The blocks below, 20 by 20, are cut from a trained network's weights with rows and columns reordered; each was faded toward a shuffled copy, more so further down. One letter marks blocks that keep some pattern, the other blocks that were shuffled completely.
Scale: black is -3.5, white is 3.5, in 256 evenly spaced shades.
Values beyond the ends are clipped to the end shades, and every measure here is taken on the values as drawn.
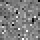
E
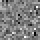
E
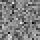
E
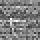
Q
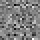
Q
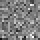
Q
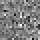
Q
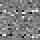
Q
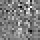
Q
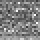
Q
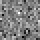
E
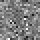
E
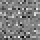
Q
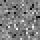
E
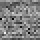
Q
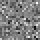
E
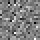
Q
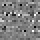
Q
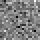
E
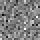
E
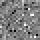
E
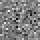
E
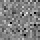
Q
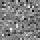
E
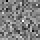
E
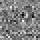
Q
